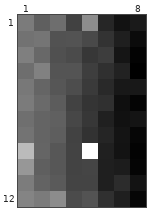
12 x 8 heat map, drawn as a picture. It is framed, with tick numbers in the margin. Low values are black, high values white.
Slope: up to the left. Roughest part: bottom middle. Average level on the scale: 30%.
